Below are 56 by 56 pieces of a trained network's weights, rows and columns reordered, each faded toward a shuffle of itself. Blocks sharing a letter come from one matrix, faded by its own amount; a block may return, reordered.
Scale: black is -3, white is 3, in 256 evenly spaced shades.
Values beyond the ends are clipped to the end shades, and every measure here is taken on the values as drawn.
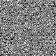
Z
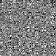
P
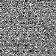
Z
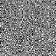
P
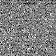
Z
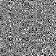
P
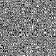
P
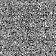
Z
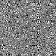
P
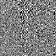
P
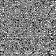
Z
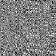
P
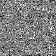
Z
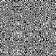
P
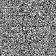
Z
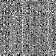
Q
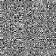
P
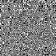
P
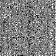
Q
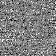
Z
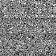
Z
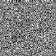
P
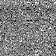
Z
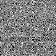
Z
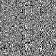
P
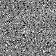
Z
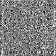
Q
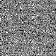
Z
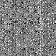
Q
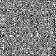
P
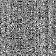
Q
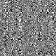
P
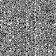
Q
